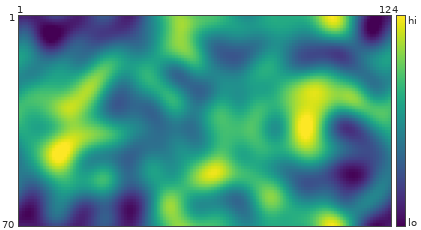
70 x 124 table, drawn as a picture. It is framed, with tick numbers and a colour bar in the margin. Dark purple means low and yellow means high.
The histogram is bell-shaped. No overall slope runs across the table. No row or column stands out.
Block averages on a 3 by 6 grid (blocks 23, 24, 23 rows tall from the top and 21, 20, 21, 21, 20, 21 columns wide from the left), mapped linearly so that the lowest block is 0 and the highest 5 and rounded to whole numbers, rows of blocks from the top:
013221 / 521352 / 103320
